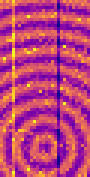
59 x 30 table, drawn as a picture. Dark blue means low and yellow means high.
No overall slope runs across the table. The histogram is bell-shaped. Columns 5 and 20 stand out from the rest. Concentric rings centre on the bottom middle.
